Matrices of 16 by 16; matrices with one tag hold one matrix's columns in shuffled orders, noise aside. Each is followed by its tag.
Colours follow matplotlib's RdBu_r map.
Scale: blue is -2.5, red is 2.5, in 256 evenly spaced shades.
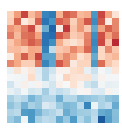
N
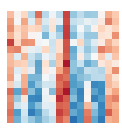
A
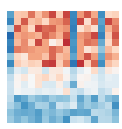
N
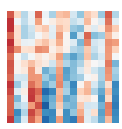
A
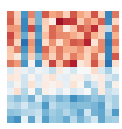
N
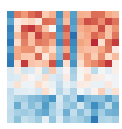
N
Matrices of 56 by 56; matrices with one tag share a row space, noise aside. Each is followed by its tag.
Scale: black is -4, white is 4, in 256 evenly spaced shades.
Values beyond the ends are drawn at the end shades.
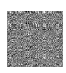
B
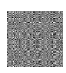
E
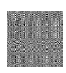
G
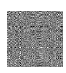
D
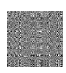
D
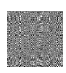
D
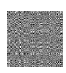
D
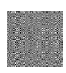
G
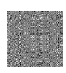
D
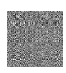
G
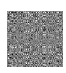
B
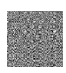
E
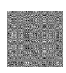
B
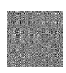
G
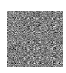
E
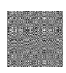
B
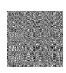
E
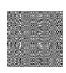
D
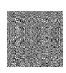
G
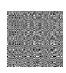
E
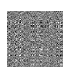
D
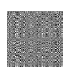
G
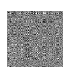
B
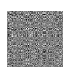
B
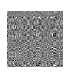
E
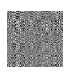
G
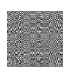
D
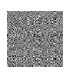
E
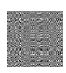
D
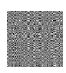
E
